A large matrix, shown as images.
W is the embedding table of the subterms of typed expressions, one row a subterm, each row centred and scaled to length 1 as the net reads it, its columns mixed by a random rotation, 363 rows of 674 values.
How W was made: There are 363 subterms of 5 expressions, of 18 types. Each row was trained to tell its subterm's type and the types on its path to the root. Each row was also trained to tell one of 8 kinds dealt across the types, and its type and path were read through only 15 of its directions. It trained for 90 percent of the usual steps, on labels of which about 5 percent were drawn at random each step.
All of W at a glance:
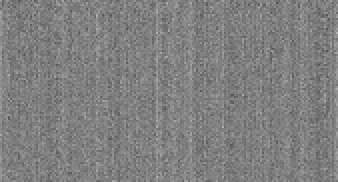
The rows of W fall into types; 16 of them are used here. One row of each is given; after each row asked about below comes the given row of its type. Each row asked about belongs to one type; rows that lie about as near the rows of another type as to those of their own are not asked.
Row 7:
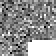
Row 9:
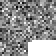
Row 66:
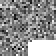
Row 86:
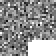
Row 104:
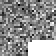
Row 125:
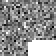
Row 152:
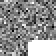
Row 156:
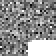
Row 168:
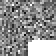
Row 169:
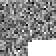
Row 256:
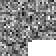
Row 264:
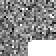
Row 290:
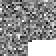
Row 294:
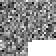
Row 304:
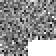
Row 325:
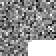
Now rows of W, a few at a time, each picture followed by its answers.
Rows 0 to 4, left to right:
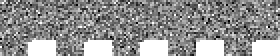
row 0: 7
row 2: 7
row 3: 168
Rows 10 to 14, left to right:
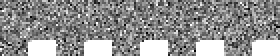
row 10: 256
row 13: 294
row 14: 256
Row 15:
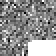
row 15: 294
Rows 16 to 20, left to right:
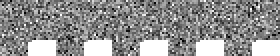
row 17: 156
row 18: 290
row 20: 86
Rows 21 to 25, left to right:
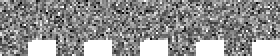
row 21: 104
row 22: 290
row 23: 104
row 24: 290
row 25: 169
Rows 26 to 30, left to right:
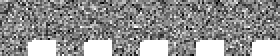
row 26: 7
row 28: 156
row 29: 66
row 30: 156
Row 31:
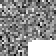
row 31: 168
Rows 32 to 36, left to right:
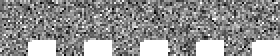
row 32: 125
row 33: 168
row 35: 66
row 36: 290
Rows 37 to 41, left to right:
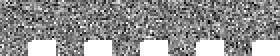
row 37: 104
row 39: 325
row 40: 104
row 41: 256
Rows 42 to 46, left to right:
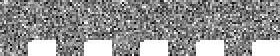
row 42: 152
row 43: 264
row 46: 104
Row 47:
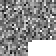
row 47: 264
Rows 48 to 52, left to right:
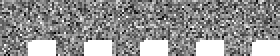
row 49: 66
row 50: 104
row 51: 125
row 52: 256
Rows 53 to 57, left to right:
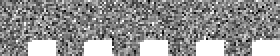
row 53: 325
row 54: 152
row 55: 325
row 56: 325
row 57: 168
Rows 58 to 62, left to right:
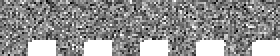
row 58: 169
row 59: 156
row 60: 168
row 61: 125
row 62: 304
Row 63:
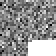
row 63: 294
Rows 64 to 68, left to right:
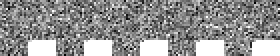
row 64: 156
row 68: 9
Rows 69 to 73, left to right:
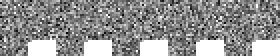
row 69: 290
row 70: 264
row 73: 104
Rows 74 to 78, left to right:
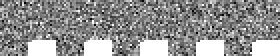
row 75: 156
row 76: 9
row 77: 86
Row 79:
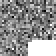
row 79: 104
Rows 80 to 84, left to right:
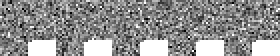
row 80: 66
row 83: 152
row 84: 9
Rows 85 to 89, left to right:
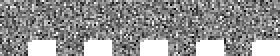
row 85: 325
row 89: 325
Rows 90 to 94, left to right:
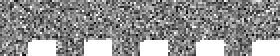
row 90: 290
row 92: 86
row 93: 125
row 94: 304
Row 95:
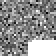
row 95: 125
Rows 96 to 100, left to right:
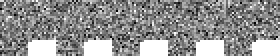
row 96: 66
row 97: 7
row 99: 294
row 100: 104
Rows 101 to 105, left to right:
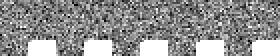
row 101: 156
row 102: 104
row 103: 9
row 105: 304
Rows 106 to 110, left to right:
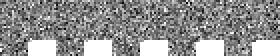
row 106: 125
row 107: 125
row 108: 256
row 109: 7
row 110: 294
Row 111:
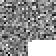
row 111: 86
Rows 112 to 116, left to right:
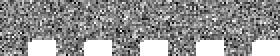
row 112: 169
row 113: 7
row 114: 168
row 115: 66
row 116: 9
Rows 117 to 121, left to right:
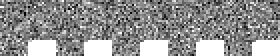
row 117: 9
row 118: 125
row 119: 294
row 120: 125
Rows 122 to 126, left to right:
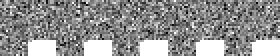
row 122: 66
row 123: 256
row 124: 7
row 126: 294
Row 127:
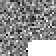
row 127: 104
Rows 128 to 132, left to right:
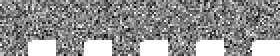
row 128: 304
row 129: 156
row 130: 290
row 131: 104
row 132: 152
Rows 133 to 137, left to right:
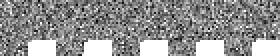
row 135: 256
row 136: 264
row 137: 104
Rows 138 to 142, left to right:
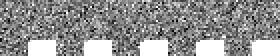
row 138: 156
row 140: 169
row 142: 7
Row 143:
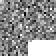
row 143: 168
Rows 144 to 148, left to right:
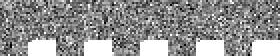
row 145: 104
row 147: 168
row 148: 152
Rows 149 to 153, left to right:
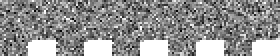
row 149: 152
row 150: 66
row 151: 66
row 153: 66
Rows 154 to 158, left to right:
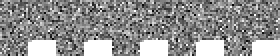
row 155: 325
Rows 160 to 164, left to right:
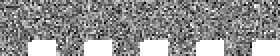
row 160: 86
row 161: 304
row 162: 7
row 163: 304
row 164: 86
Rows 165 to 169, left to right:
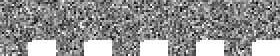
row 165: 7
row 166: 125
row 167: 66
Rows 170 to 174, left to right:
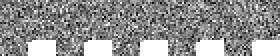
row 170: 256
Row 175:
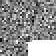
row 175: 325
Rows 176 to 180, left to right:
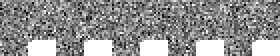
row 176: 304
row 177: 168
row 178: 256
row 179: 125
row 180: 168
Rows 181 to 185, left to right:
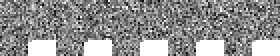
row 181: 86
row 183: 264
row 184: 256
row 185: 156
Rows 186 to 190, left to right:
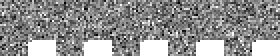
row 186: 66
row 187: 7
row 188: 86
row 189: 294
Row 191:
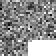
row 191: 125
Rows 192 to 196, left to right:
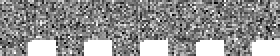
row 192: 152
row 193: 169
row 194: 104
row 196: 104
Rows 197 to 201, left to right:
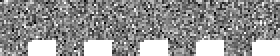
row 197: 152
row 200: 152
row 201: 86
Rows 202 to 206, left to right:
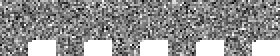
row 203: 256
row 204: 9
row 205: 152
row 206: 9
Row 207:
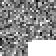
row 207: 325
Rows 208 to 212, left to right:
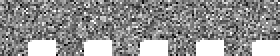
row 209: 256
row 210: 9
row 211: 168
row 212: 325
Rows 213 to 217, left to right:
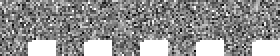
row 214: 168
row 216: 304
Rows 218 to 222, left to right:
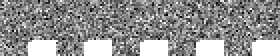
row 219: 7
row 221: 168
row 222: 152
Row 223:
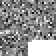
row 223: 325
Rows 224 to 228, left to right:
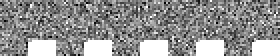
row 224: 168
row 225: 86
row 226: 86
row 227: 9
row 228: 264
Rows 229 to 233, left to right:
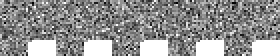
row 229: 86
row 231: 66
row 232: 9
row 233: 294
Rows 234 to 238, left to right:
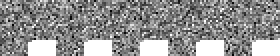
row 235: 66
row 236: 7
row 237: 9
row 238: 156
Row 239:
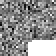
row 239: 66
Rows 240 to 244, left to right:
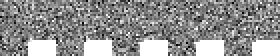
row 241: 264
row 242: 7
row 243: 256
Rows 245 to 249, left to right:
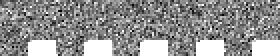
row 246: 104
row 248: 86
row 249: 125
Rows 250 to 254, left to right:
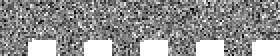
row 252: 168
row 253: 256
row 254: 152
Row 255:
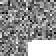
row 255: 7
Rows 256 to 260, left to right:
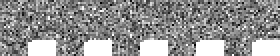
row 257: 304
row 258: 66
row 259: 294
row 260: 9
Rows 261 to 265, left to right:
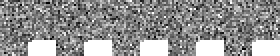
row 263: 304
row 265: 169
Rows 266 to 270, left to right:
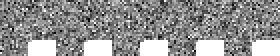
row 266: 264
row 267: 290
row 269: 152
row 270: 7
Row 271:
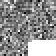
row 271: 104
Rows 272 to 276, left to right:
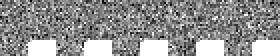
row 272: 9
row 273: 264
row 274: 168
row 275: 168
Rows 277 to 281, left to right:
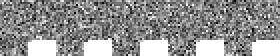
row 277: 152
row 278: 7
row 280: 168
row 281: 7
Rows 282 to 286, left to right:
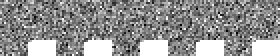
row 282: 152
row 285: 264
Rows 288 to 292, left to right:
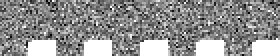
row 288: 264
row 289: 125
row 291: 7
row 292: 304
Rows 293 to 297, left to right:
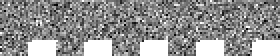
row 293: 86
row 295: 66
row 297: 125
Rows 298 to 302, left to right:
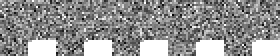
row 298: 156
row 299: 66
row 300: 66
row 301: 325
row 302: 168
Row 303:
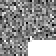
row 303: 264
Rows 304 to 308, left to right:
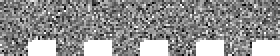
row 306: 125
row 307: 168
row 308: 66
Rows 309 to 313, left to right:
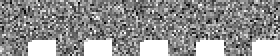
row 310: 125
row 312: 104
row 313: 168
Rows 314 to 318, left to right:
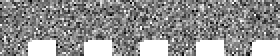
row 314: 9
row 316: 7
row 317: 86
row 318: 152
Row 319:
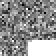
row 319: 7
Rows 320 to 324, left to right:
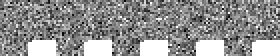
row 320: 86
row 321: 304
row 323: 152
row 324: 264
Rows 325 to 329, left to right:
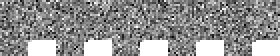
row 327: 264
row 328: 86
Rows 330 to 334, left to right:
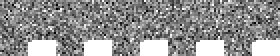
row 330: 264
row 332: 9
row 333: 264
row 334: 152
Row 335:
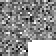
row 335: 294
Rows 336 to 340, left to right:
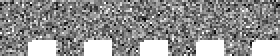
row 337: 125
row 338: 290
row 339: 152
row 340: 264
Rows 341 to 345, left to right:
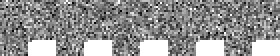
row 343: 152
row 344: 264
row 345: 104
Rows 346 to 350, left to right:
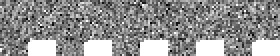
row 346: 264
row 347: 264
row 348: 86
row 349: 125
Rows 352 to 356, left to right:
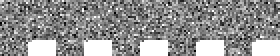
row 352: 66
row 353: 125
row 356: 169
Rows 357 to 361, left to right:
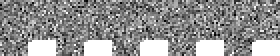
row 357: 304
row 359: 9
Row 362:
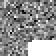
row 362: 104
